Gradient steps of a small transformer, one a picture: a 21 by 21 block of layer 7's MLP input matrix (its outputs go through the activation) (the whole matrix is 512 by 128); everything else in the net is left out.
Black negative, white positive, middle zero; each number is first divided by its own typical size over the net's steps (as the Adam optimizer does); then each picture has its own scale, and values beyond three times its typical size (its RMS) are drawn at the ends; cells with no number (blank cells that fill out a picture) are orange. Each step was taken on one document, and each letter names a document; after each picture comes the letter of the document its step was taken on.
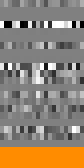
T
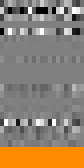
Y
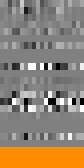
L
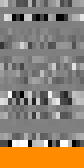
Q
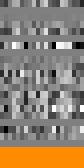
T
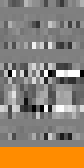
T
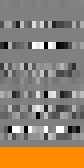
T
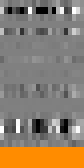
Y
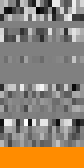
Y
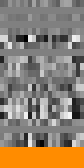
Q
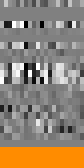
T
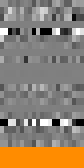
Y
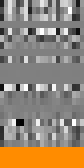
Y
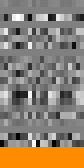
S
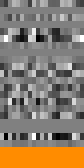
Q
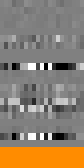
L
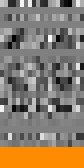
Q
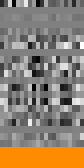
Q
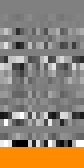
S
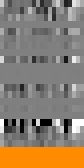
Y
